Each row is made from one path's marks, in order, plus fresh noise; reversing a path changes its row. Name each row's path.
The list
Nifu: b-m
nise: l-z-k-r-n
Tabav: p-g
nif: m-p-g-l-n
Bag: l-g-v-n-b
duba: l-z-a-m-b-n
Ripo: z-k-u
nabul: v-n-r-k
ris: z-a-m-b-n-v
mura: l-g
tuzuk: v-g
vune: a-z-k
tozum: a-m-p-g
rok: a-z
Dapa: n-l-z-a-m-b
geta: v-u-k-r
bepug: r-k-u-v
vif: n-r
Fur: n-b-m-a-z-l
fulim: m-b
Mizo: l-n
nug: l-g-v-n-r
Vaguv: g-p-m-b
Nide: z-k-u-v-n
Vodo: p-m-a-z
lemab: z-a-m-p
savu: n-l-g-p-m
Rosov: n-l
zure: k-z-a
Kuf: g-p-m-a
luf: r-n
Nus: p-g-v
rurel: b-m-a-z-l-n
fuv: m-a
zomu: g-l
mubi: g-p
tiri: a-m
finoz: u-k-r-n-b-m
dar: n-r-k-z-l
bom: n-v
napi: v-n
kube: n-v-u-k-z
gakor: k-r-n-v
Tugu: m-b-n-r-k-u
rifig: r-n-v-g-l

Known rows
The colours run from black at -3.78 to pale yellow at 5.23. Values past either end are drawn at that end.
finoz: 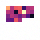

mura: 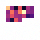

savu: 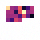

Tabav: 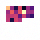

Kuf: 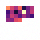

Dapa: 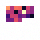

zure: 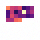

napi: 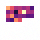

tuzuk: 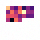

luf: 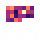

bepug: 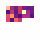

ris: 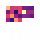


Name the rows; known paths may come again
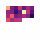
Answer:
Ripo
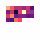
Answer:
napi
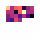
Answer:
Nifu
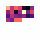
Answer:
Vodo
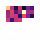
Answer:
mubi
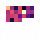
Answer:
Tabav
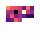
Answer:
duba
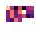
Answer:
zomu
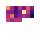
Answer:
Tugu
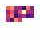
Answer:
nug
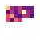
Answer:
bepug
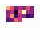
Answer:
Mizo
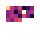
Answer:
lemab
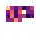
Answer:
dar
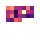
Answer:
luf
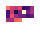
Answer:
zure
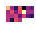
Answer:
tozum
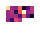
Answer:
savu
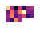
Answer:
rifig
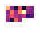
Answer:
mura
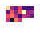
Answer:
Nus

